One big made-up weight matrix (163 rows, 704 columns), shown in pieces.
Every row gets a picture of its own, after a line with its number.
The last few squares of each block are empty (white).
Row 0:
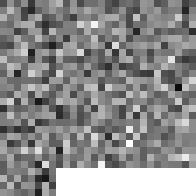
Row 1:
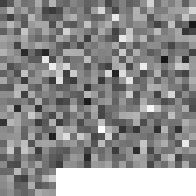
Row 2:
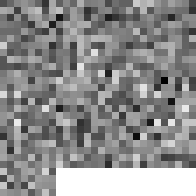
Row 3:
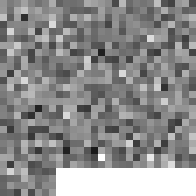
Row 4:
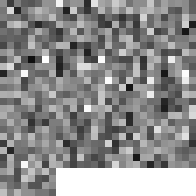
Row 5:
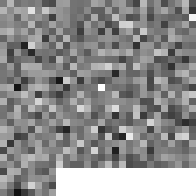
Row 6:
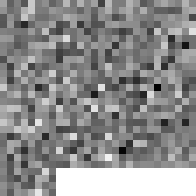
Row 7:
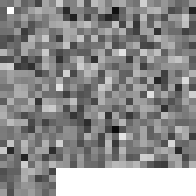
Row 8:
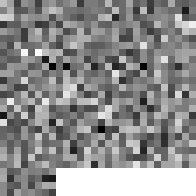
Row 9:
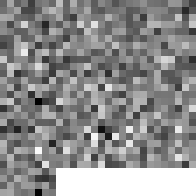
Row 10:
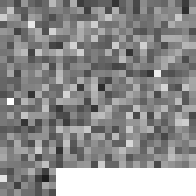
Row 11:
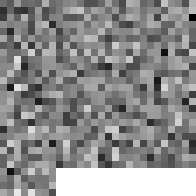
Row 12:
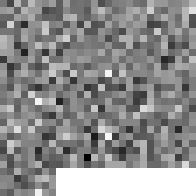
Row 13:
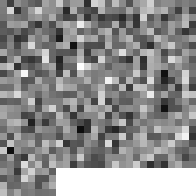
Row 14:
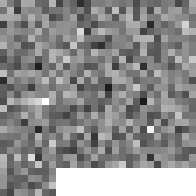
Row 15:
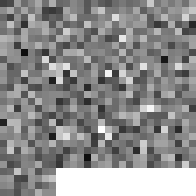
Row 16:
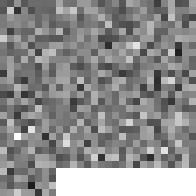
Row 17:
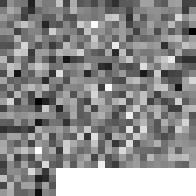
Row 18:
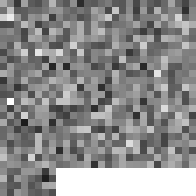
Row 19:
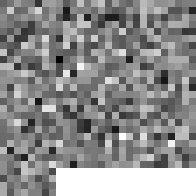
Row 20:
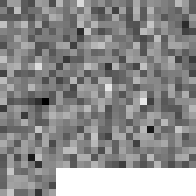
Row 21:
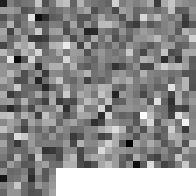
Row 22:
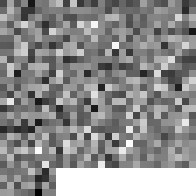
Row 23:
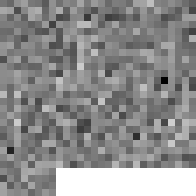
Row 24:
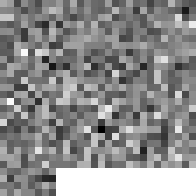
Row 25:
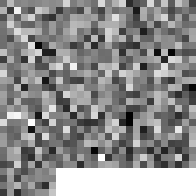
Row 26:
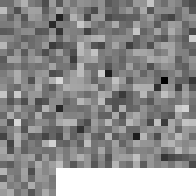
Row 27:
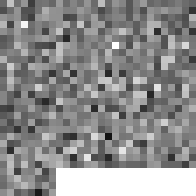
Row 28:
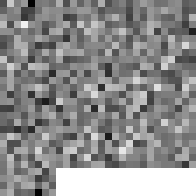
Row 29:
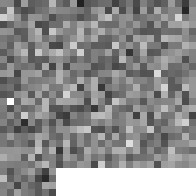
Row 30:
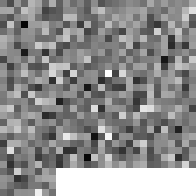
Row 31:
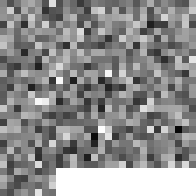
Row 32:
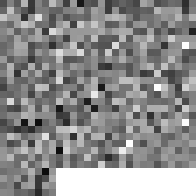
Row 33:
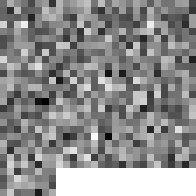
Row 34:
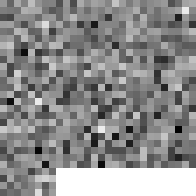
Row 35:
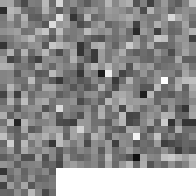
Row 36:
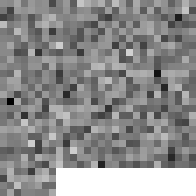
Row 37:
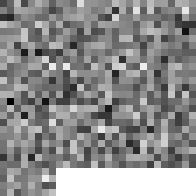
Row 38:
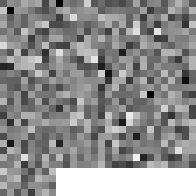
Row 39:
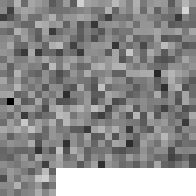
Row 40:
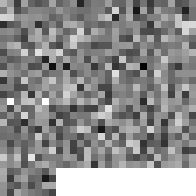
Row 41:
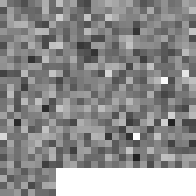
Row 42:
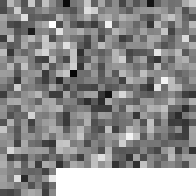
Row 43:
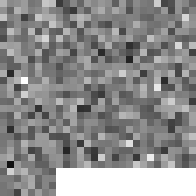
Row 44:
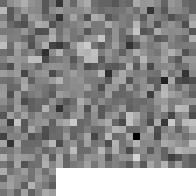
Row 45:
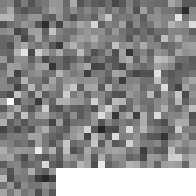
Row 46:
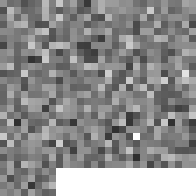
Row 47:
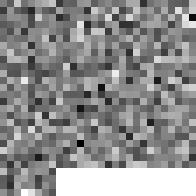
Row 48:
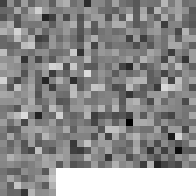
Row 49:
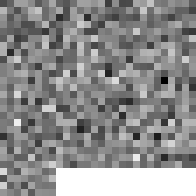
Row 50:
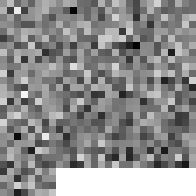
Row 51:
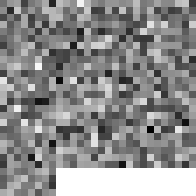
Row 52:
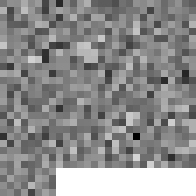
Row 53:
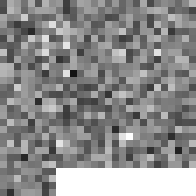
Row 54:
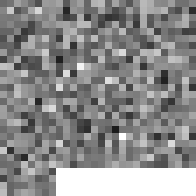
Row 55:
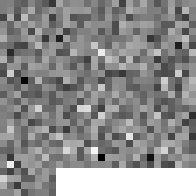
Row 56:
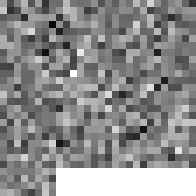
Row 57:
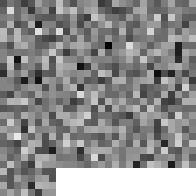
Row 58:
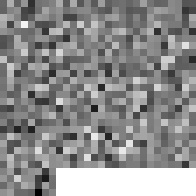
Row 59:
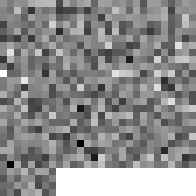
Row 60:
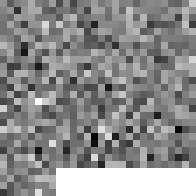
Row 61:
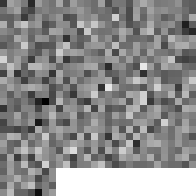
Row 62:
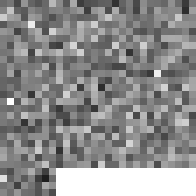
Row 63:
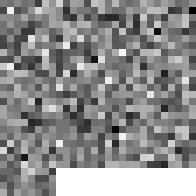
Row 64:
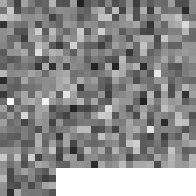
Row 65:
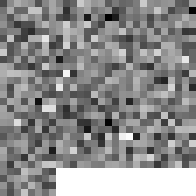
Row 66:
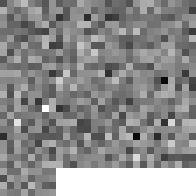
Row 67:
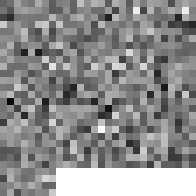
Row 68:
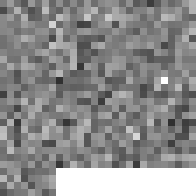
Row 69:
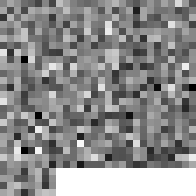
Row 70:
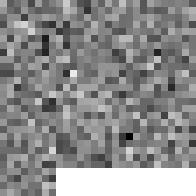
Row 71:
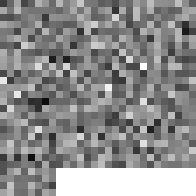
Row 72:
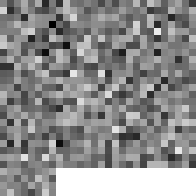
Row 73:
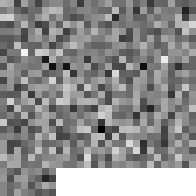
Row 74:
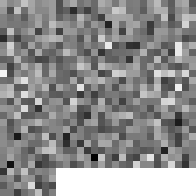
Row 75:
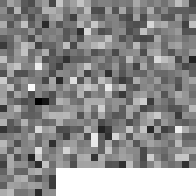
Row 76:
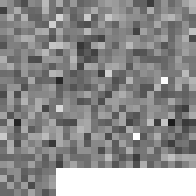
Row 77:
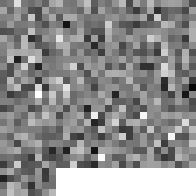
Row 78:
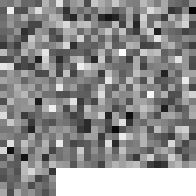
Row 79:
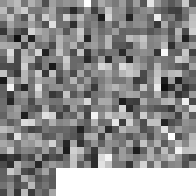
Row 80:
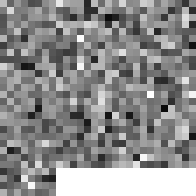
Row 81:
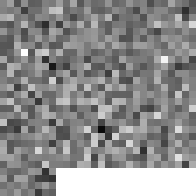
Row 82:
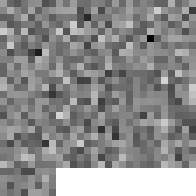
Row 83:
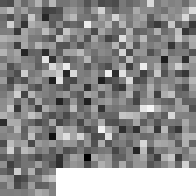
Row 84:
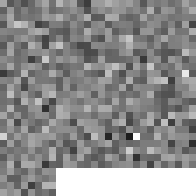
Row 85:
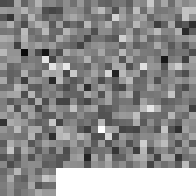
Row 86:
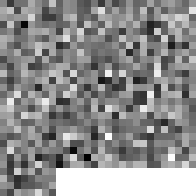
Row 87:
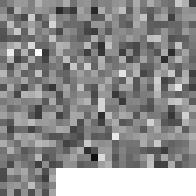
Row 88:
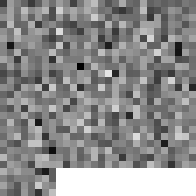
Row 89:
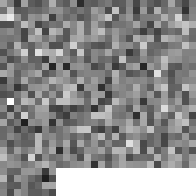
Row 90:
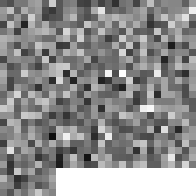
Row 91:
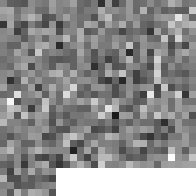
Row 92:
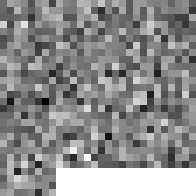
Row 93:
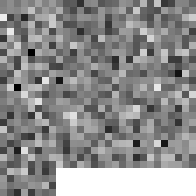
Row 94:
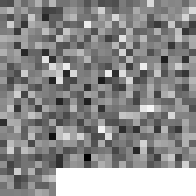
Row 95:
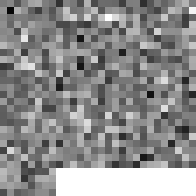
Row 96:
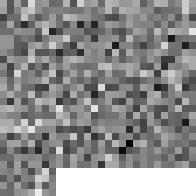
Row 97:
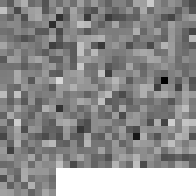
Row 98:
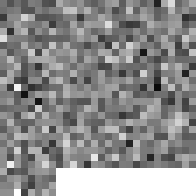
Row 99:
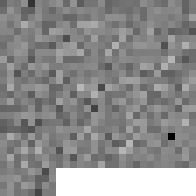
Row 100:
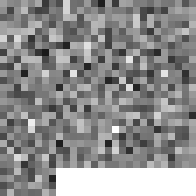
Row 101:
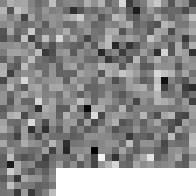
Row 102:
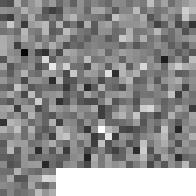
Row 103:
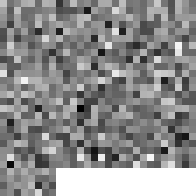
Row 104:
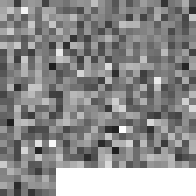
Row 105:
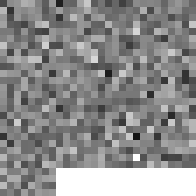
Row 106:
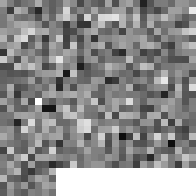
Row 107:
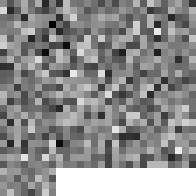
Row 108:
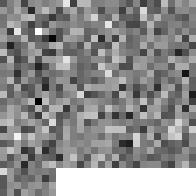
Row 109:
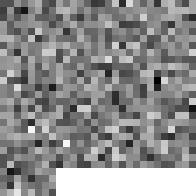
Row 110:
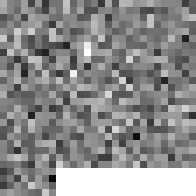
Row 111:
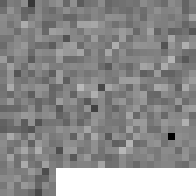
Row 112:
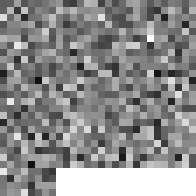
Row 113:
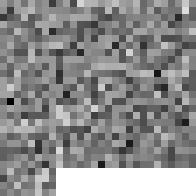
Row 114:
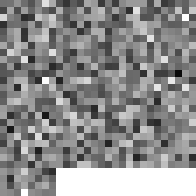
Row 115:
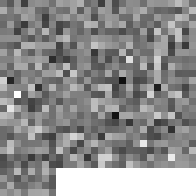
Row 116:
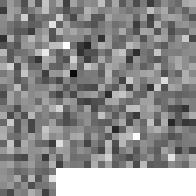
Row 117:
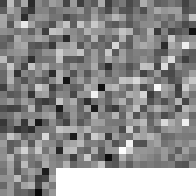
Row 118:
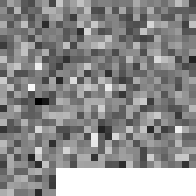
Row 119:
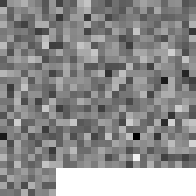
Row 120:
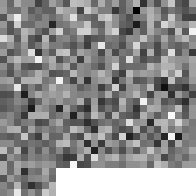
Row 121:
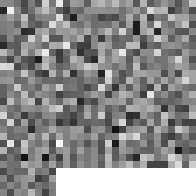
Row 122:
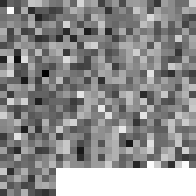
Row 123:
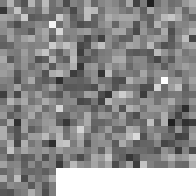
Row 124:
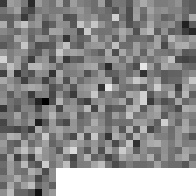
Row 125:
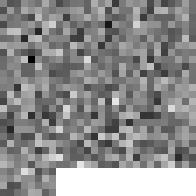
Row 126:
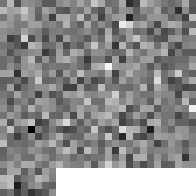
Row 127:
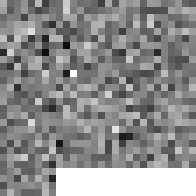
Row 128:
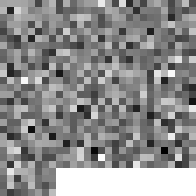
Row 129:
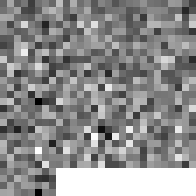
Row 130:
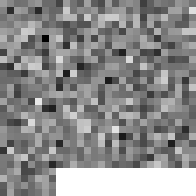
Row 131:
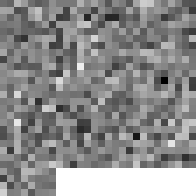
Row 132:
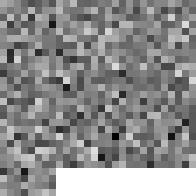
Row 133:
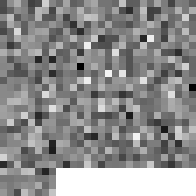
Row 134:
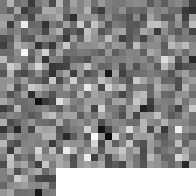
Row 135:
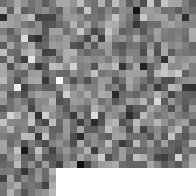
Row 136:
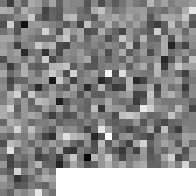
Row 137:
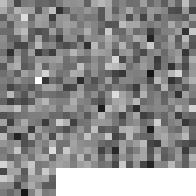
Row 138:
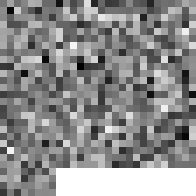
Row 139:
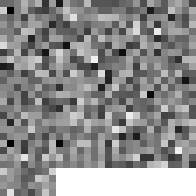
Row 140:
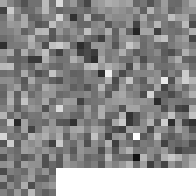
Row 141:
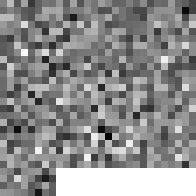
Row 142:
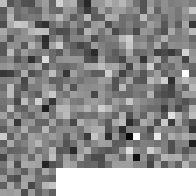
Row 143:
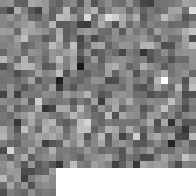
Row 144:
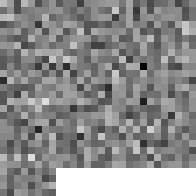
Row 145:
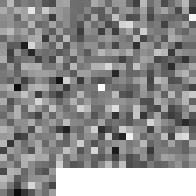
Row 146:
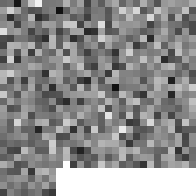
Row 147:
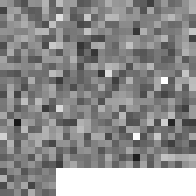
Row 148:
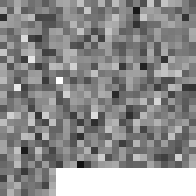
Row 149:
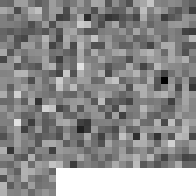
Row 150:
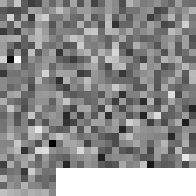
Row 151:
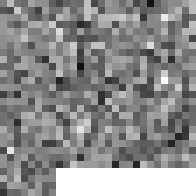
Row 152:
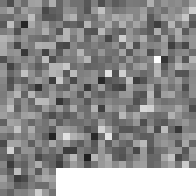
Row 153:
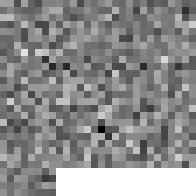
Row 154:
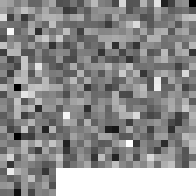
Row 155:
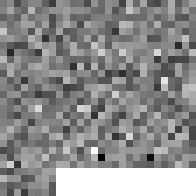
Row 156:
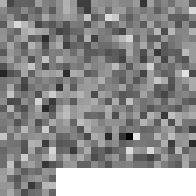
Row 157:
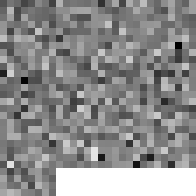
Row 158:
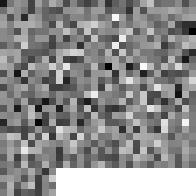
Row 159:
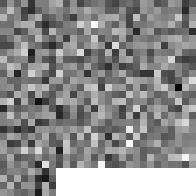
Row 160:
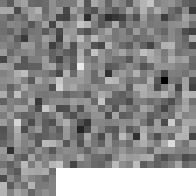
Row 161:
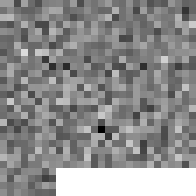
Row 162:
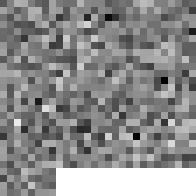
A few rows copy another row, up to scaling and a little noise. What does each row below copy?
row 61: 124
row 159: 0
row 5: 145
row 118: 75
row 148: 135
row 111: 99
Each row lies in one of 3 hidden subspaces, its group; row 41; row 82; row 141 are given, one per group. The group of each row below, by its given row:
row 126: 82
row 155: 82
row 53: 41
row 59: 82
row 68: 41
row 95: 41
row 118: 141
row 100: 41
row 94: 141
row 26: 41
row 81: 141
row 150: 82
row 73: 141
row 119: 41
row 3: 82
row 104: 82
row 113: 141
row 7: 41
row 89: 141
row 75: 141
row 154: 82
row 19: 41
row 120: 82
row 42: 41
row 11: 82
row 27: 141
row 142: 41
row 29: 141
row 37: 141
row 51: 141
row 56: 41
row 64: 141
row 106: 41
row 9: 141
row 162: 41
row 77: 82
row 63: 41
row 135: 82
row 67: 141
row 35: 41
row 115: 141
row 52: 41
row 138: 41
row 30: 141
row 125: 82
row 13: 41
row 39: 141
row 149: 41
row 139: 41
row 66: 41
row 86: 141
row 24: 141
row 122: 82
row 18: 141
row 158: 141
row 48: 82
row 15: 141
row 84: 41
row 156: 41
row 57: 82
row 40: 141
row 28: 141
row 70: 41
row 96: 141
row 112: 82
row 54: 41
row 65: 41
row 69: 82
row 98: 82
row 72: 41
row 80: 41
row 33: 141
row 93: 82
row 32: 141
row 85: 141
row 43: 82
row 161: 141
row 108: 82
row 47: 82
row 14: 141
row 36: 141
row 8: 141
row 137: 82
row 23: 41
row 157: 82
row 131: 41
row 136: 141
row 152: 141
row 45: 141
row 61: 141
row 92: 141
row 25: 82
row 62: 141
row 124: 141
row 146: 82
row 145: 82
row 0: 141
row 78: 41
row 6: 141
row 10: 141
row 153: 141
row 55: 82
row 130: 41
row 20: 141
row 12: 141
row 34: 141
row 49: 41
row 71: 141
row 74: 82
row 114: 82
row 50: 82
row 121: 41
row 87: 82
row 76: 41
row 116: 41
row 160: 41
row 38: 41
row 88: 82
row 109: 82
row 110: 41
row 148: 82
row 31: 141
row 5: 82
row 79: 82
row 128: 82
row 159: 141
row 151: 41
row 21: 82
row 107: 41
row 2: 41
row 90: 141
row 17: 141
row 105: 41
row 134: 141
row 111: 141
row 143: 41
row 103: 82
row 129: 141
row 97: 41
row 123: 41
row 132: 82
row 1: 141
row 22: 141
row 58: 141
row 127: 41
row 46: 41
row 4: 41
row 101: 82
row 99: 141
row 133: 82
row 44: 41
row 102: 141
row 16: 82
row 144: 141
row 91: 141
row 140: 41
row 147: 41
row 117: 141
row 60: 141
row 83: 141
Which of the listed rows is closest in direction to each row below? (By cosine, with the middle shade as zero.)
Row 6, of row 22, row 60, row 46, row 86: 86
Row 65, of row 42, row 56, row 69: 42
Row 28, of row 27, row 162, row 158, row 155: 27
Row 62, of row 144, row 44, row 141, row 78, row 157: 141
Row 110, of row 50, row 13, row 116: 50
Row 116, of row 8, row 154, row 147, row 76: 76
